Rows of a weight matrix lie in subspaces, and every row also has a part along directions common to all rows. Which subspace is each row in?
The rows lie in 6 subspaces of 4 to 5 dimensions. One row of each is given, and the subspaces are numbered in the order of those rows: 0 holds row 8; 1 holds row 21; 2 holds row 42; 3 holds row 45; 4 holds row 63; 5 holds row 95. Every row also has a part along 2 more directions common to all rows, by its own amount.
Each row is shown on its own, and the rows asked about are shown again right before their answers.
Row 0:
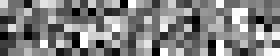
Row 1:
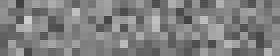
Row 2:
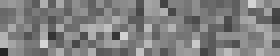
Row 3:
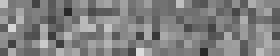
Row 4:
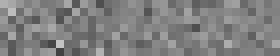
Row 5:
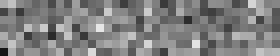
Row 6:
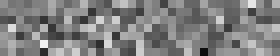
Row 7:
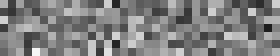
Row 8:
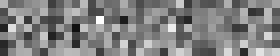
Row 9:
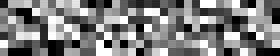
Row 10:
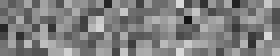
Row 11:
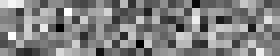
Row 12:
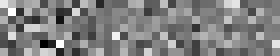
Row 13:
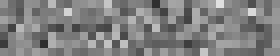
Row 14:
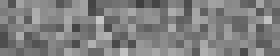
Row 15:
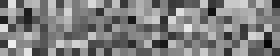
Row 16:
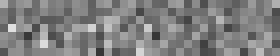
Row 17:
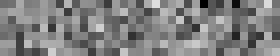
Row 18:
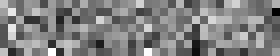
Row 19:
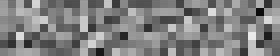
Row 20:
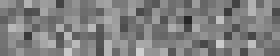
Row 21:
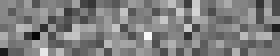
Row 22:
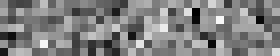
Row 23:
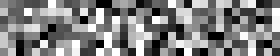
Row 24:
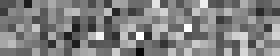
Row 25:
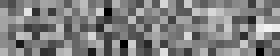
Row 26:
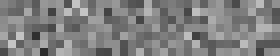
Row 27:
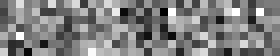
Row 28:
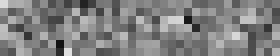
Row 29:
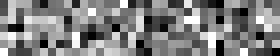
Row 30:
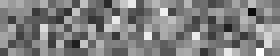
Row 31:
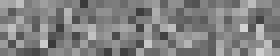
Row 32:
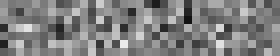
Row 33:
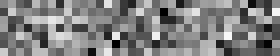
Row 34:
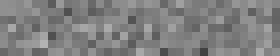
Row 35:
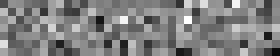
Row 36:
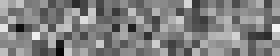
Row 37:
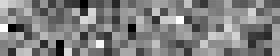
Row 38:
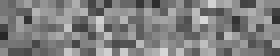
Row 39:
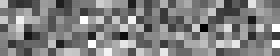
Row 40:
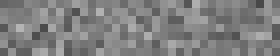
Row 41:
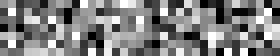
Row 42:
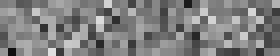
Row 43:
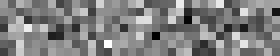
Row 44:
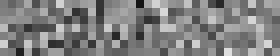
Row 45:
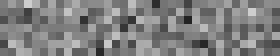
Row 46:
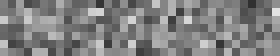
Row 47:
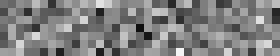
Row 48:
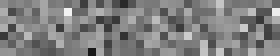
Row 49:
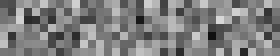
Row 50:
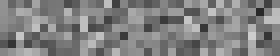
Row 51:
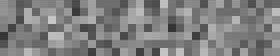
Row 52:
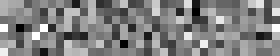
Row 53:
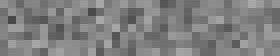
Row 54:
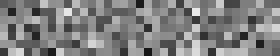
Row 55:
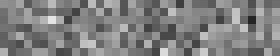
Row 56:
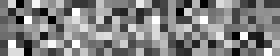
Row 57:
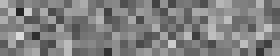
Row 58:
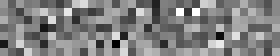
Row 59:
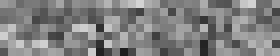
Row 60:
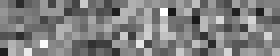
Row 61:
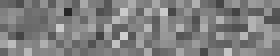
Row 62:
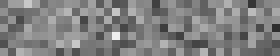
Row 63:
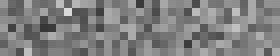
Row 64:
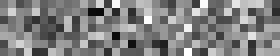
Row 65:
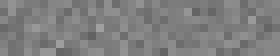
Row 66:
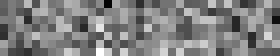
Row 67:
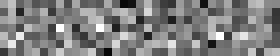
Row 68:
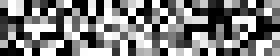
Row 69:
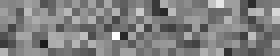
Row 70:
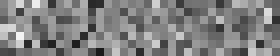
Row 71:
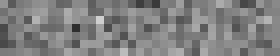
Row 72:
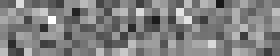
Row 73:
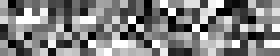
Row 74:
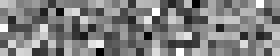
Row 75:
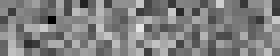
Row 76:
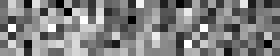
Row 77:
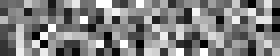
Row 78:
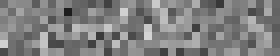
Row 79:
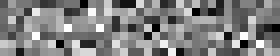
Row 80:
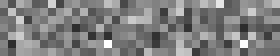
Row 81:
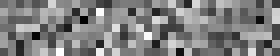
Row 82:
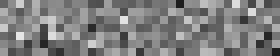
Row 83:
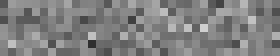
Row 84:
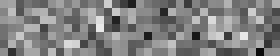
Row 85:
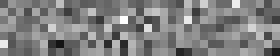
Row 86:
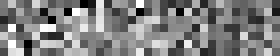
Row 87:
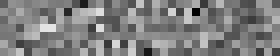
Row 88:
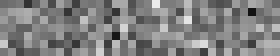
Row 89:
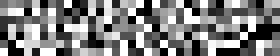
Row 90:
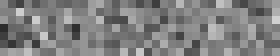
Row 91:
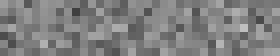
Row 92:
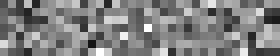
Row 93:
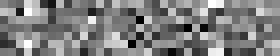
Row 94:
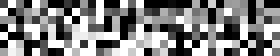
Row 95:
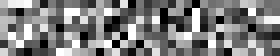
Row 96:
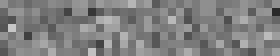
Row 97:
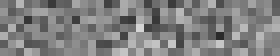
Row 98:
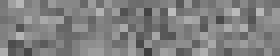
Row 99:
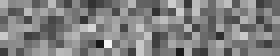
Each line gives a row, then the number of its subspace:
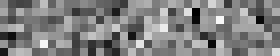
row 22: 5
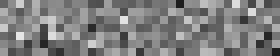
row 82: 0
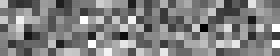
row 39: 3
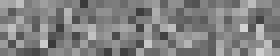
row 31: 5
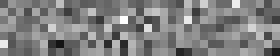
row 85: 0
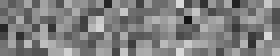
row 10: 0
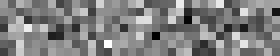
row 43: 4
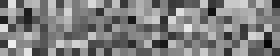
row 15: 3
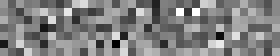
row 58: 4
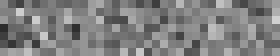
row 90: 0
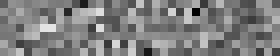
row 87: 4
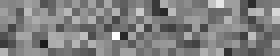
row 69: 3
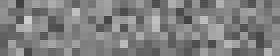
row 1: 4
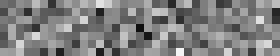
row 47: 1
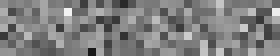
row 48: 5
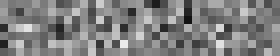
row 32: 4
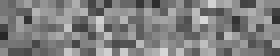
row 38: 0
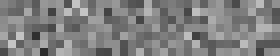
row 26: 2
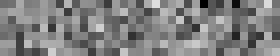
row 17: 0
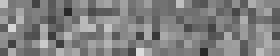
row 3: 3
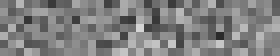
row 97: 4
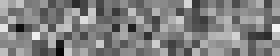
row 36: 1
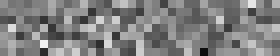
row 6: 1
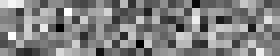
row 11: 5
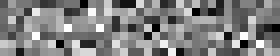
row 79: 2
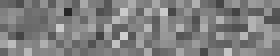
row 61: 5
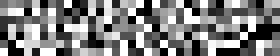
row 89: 2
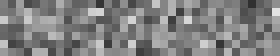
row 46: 3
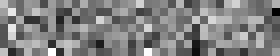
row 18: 2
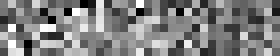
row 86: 4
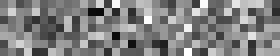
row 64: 3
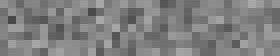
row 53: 1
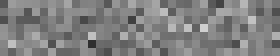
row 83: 3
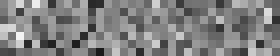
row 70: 0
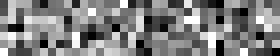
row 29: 5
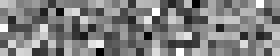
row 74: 1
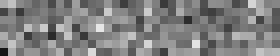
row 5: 2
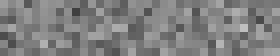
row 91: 5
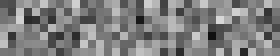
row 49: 5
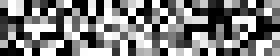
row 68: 2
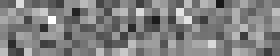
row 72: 4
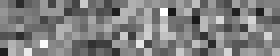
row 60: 5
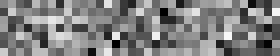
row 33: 4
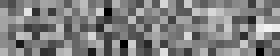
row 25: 2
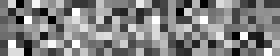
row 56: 4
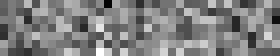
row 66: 0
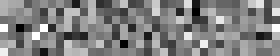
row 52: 1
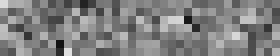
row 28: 1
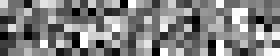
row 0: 5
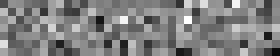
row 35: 0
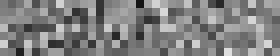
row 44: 4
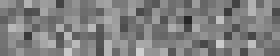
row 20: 3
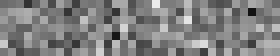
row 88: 3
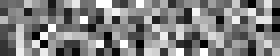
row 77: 1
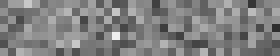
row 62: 3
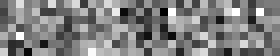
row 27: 5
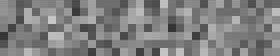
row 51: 5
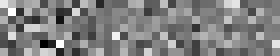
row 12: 2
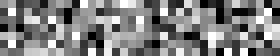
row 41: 5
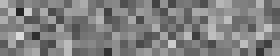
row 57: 2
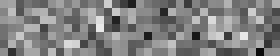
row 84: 2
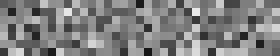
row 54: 2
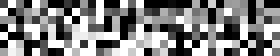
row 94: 4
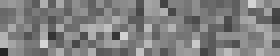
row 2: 2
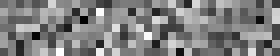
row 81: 1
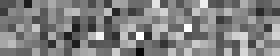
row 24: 3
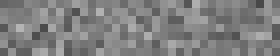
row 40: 1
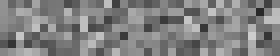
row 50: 0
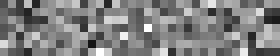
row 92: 0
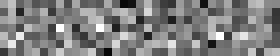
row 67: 2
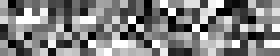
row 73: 3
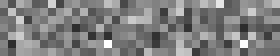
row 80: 4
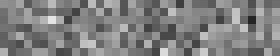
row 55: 5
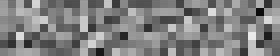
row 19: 0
